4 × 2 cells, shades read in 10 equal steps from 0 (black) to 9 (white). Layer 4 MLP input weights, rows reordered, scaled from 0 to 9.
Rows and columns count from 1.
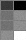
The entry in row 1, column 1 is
2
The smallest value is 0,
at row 1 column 2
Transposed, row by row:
2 4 4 5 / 0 5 5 9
